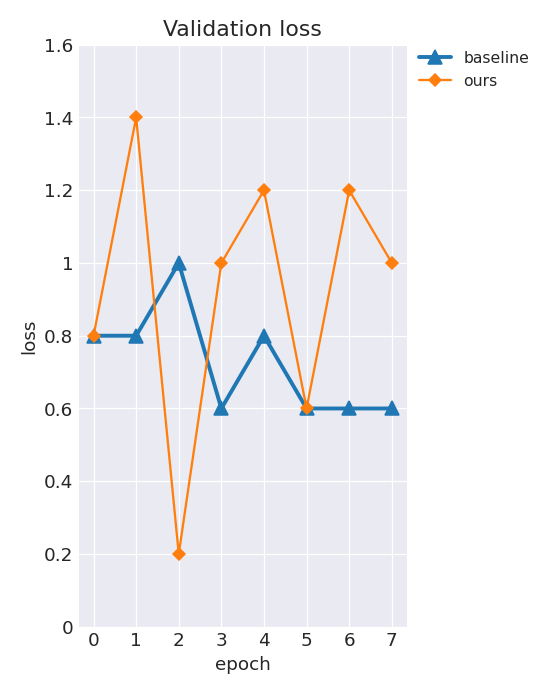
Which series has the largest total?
ours
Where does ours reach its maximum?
1
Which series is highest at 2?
baseline
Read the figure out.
Title: Validation loss
x-axis: epoch, ticks 0 1 2 3 4 5 6 7
y-axis: loss, ticks 0 0.2 0.4 0.6 0.8 1 1.2 1.4 1.6
Legend: baseline, ours
Values:
baseline: 0.8 0.8 1 0.6 0.8 0.6 0.6 0.6
ours: 0.8 1.4 0.2 1 1.2 0.6 1.2 1
